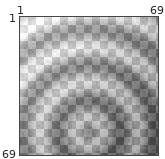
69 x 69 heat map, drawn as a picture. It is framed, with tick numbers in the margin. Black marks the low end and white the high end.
The ninth with the highest average is the top left. The values follow a bell shape. Rings spread out from the bottom middle. Values rise toward the top left. The bottom right is the ninth with the lowest average.
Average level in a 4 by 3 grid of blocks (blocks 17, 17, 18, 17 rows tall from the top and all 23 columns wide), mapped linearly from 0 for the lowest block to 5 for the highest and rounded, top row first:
543 / 432 / 321 / 220
